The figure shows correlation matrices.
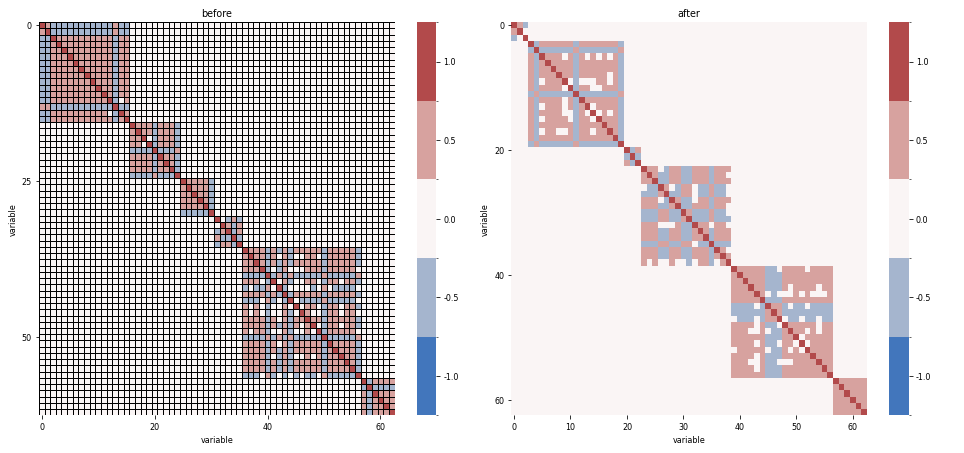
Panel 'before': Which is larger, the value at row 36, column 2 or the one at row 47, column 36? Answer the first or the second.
the second
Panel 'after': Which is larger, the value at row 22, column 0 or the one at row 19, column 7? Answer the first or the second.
the first
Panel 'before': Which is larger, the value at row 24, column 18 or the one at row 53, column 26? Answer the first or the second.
the second
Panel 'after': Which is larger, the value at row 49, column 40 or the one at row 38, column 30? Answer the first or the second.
the first
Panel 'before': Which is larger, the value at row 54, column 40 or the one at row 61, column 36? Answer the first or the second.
the second
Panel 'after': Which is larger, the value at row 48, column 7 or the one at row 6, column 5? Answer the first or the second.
the second
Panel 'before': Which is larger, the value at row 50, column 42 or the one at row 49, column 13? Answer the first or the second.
the first
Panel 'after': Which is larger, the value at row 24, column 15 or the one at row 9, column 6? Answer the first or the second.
the second
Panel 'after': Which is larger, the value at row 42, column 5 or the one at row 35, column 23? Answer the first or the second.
the first
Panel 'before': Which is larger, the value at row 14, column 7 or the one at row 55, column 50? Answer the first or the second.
the first
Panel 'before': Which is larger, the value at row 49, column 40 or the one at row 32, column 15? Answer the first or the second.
the second
